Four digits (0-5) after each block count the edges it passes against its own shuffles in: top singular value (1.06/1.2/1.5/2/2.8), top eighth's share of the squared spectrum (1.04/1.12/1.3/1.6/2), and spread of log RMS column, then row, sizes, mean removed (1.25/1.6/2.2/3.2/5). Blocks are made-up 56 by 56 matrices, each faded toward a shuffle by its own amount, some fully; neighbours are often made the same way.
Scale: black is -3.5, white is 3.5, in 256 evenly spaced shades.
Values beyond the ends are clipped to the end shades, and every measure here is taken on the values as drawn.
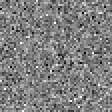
0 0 0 0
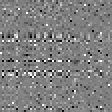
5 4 2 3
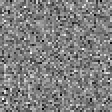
2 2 0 0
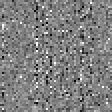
2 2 3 0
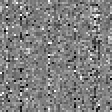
1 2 3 0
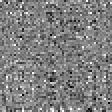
3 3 1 2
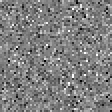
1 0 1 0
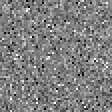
0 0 0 0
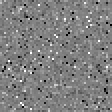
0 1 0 0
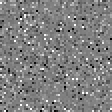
1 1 0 0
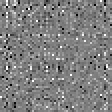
4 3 2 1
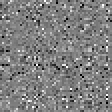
4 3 2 2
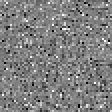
3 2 1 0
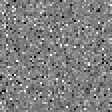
3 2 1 0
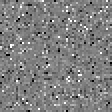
1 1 1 0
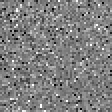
1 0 0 0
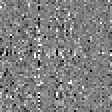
3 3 2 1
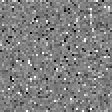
2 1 1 0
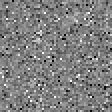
2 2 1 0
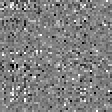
3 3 2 2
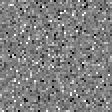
0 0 0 0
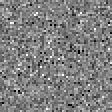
0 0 0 0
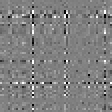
5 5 3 3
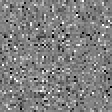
3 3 2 1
